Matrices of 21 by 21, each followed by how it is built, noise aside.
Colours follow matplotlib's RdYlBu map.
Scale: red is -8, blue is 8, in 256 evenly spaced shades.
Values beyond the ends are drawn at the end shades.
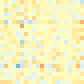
low rank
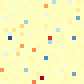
sparse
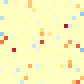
sparse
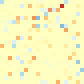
sparse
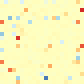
sparse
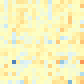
low rank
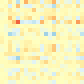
low rank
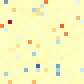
sparse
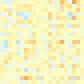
low rank
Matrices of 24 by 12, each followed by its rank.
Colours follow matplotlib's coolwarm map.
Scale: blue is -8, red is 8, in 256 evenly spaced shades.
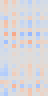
two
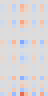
one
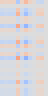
one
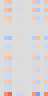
one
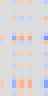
one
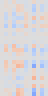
two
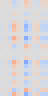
one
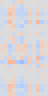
two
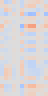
two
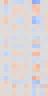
two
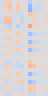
two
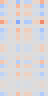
one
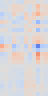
two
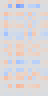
two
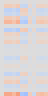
one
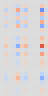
one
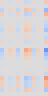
one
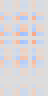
one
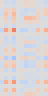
two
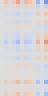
one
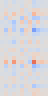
two
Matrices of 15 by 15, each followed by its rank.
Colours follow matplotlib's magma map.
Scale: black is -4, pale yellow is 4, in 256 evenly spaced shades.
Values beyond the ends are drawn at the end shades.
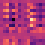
two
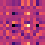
two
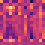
three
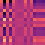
one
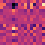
two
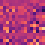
three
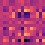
two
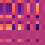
one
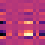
one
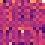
three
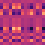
one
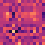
three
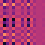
one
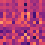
three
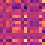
two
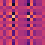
one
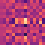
two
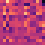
three
